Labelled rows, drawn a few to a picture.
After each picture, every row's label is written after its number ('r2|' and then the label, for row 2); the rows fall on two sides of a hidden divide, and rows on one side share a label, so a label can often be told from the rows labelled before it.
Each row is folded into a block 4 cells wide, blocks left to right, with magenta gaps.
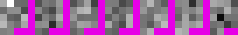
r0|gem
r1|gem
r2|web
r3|gem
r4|gem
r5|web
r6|gem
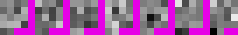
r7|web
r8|gem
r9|gem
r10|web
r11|gem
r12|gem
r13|gem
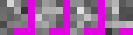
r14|gem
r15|web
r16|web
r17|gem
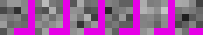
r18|gem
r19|gem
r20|gem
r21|gem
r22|web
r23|gem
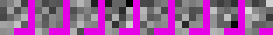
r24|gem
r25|gem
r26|gem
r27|gem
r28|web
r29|gem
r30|web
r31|web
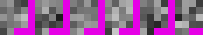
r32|gem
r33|gem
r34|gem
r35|web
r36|gem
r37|gem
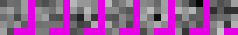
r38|web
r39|web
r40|gem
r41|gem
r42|web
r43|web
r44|gem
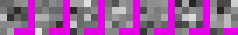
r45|gem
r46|web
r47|gem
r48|web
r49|gem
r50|web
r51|web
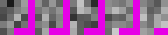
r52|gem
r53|gem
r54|gem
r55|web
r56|web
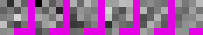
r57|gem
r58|web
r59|gem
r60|web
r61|web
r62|web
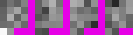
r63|web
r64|gem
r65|web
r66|web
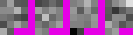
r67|web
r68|web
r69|gem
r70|gem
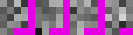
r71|gem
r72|gem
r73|gem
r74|web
